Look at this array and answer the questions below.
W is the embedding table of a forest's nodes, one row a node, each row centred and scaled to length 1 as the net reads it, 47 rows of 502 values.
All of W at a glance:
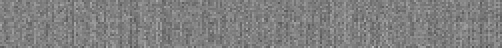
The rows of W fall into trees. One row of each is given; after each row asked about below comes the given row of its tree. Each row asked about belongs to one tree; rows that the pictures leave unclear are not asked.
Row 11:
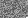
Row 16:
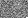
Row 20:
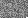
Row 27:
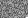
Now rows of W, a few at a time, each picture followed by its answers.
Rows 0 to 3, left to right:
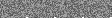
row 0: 27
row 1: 20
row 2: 11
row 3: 27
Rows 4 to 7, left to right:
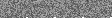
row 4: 20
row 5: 27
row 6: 11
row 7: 16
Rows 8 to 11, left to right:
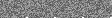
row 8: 27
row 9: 20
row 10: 16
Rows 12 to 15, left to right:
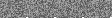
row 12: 11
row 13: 20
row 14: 20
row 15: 27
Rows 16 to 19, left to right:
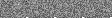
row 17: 20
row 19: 20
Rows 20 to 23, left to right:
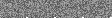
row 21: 20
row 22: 27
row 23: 27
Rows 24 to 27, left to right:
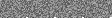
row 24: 16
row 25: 27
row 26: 16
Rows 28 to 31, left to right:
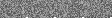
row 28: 27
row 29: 27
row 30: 11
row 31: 20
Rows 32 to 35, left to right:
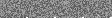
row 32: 20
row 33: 27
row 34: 27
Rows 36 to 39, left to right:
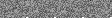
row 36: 11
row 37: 20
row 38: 20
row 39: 27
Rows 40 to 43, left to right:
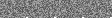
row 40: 11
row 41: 27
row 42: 20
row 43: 11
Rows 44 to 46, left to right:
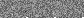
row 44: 16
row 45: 11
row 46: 20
